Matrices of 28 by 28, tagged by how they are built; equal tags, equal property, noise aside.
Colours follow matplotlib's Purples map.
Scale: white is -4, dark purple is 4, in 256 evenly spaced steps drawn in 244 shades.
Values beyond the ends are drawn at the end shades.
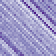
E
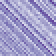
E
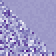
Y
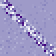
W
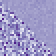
Y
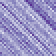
E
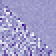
Y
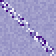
W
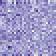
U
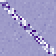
W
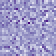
U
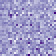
U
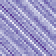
E
